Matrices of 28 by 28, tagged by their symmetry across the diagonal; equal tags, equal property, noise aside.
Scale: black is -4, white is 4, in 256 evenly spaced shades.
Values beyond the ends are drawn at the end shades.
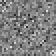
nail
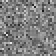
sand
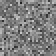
nail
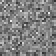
nail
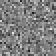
sand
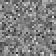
sand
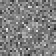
nail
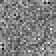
nail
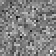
nail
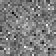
nail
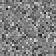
sand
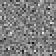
sand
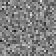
sand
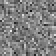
sand
